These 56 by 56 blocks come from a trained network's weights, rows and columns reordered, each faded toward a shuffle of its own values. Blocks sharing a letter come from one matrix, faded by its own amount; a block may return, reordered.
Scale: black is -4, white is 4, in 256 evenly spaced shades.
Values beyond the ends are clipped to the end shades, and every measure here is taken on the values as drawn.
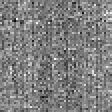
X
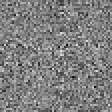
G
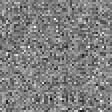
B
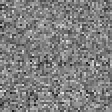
G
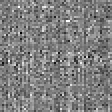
X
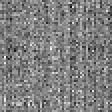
X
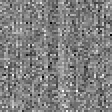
X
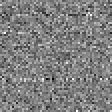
B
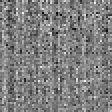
X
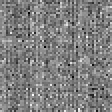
X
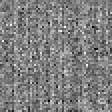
X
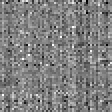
X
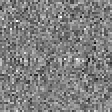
G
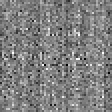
X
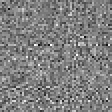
B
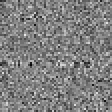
G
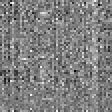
X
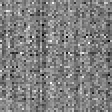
X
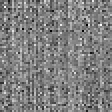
X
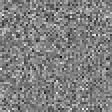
B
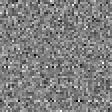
B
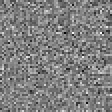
G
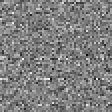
B
